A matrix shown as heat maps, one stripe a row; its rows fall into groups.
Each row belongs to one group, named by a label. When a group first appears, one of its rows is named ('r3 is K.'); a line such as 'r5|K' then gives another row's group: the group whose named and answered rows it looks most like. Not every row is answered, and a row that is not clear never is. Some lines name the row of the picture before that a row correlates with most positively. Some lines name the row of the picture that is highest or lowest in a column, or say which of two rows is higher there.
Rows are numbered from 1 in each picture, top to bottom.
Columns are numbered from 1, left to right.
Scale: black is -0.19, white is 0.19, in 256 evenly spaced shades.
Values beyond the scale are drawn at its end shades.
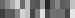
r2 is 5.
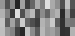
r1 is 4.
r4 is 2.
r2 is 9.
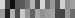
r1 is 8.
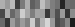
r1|2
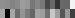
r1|5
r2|4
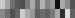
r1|8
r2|9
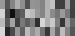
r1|4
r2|8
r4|8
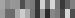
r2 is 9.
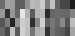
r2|5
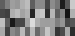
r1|5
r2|5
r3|8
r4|4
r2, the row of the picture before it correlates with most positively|4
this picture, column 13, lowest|1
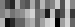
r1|9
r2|9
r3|8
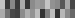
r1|4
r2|8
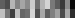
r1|4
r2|9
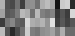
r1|8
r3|2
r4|8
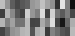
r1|8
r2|2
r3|2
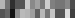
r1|8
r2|9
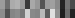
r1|4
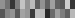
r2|5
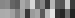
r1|9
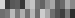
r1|8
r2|4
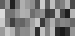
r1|9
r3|8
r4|2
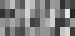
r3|2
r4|8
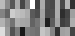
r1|9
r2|5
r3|5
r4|8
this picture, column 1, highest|4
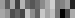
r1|4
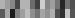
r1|2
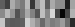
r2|2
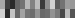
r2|4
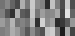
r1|9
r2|9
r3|2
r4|4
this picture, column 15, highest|3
